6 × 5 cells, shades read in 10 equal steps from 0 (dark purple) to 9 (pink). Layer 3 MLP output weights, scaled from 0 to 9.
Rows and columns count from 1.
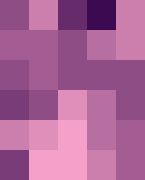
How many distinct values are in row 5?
5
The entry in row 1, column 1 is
4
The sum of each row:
20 27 21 25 35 33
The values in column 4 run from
0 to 7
